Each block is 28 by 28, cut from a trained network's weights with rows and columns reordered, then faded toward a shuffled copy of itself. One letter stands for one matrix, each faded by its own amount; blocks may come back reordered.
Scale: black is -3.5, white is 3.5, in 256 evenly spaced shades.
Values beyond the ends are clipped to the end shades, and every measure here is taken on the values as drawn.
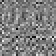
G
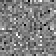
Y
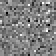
Y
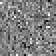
Y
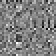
G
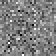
Y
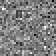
Y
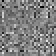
G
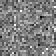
Y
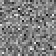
Y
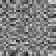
G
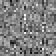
G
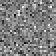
Y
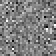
Y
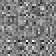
G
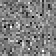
Y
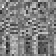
G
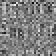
G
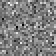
Y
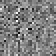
G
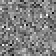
Y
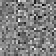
G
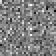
Y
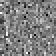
Y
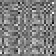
G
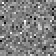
Y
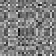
G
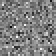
Y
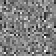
G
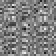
G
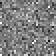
Y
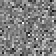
Y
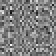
G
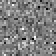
Y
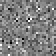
Y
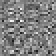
G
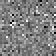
Y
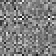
G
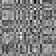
G
